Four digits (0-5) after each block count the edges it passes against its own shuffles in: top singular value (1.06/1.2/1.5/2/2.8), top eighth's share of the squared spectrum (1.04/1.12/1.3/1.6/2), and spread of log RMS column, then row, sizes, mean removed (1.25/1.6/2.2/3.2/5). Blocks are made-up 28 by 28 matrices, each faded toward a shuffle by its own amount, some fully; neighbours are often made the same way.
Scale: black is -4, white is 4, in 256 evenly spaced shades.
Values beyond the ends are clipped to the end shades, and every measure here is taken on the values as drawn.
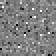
0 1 0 0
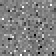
1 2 0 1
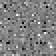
1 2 0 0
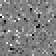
0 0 0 0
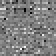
3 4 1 2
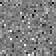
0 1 0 0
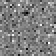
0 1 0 0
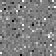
0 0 0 0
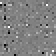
2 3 1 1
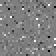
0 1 0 0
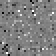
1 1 0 0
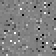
0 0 0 0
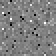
0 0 0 0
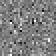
2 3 2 1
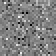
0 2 0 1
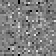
2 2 2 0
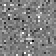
0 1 1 1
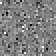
0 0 1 0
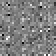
2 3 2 2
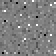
0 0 0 0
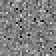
1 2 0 0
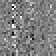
2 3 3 0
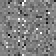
1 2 2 0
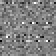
2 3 0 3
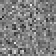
2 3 1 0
